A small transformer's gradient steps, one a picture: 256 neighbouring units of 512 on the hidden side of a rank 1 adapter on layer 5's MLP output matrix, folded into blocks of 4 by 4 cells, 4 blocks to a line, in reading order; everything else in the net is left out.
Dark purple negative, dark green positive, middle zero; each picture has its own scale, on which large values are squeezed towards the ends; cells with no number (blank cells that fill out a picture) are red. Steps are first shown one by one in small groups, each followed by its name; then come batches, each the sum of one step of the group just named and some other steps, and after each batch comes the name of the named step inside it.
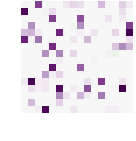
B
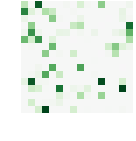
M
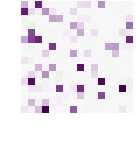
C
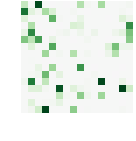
M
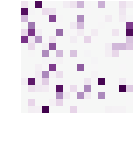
B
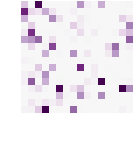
C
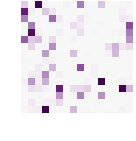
C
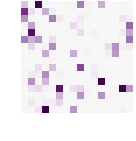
C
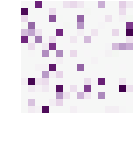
B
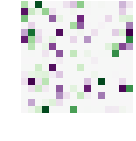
B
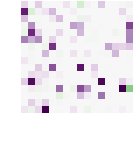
C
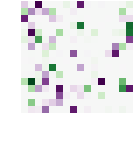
M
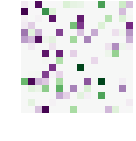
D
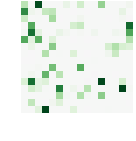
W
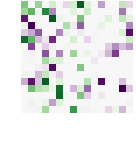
D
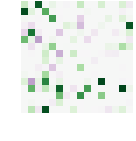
D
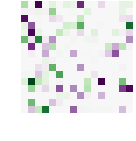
W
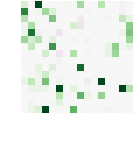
D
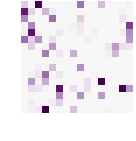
D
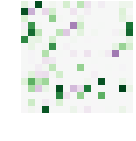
W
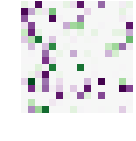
W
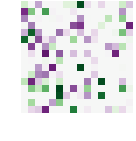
D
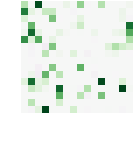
W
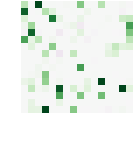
D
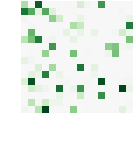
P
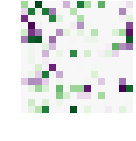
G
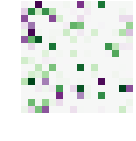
P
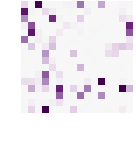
G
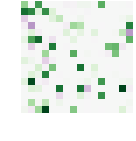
P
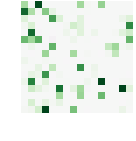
P
